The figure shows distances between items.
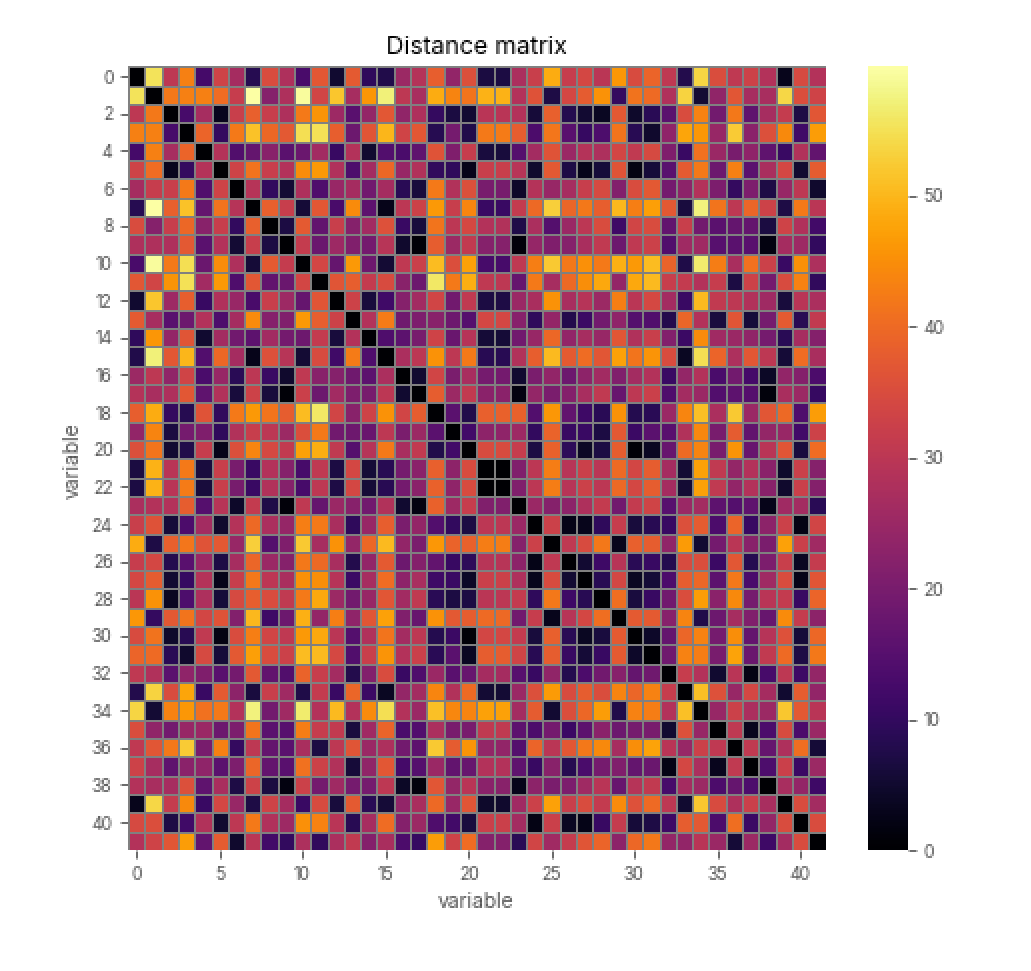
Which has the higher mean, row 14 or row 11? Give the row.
11
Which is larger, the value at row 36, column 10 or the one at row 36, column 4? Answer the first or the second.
the first
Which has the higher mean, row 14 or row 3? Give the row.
3
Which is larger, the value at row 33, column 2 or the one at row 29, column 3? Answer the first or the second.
the second
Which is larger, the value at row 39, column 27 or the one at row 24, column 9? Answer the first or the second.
the first
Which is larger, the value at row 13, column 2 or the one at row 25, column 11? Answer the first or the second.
the second
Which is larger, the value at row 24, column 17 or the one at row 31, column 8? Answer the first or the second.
the second
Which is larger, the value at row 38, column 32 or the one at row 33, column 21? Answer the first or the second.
the first
